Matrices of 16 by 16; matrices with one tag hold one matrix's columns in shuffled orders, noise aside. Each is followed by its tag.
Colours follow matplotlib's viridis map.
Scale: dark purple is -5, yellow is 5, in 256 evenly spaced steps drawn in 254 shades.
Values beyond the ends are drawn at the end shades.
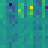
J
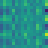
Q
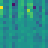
J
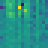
J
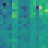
J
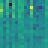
J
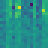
J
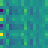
Q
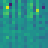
J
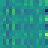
Q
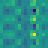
Q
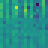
J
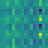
Q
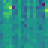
J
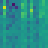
J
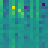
J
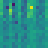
J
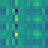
Q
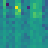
J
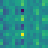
Q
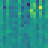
J
